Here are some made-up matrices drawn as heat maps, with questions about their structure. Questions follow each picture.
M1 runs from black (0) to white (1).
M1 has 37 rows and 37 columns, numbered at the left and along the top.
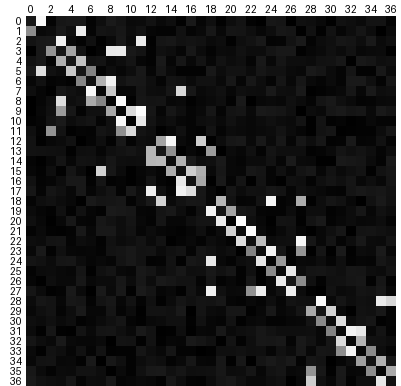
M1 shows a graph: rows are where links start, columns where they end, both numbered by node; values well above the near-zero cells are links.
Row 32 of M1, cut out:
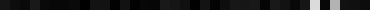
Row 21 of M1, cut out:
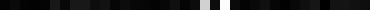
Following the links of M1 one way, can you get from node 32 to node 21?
no
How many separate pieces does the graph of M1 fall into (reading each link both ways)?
2
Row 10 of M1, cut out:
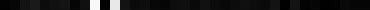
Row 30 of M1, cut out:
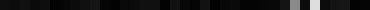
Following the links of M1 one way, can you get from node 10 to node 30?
no
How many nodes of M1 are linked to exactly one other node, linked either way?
1
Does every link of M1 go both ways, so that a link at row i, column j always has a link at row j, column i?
yes
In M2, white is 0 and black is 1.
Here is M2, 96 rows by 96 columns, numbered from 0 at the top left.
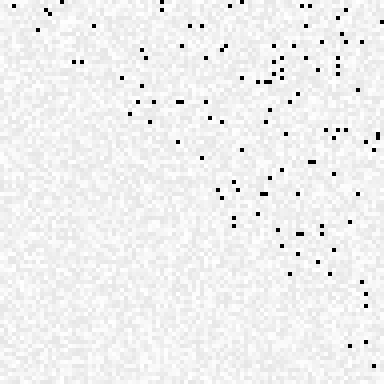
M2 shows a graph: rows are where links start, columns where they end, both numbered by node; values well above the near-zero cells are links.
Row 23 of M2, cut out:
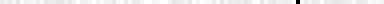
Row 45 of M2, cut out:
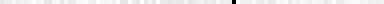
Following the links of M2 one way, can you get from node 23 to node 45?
no
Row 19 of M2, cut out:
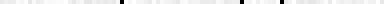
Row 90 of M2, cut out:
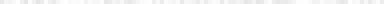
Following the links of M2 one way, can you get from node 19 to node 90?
yes
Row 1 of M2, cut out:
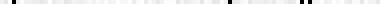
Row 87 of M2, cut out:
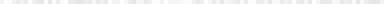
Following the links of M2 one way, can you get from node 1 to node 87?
yes
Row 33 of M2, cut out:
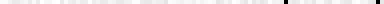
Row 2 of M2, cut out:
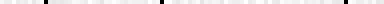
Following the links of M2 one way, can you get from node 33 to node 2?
no
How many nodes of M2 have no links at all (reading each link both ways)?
8
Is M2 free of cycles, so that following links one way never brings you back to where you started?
yes
